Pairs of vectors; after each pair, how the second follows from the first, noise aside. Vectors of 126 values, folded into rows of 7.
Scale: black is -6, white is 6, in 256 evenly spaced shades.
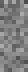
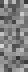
scaled up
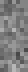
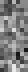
scaled up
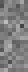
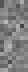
copied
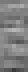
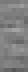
shrunk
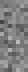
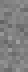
shrunk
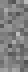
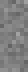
shrunk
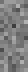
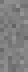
shrunk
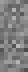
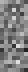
scaled up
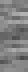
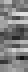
scaled up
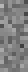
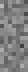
copied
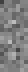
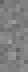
shrunk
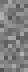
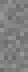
shrunk
